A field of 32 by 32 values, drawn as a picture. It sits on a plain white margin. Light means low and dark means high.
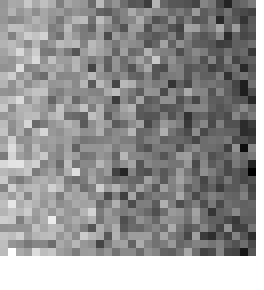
Odd rows or columns: none. Grain: fine. Stripes: none. Histogram: bell-shaped. Slope: up to the right.
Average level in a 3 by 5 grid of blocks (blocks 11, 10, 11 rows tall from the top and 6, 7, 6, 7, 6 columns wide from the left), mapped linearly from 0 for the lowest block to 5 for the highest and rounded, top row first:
01345 / 02345 / 01335
